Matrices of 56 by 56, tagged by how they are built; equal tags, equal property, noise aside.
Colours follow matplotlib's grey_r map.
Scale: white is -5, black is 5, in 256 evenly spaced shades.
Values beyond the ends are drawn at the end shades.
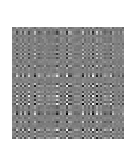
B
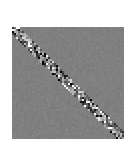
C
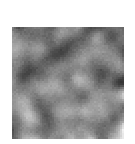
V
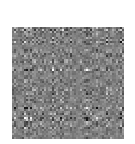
B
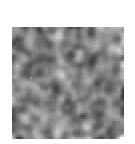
V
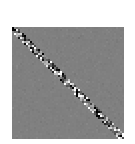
C
